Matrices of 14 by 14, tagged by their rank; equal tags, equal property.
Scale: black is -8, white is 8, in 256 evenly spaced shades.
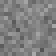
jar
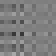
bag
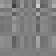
bag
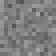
jar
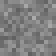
jar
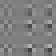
bag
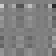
bag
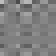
bag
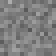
jar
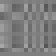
bag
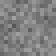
jar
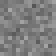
jar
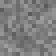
jar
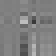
bag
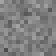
jar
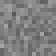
jar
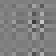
bag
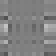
bag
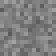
jar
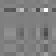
bag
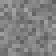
jar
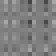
bag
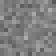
jar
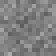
jar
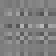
bag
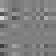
bag
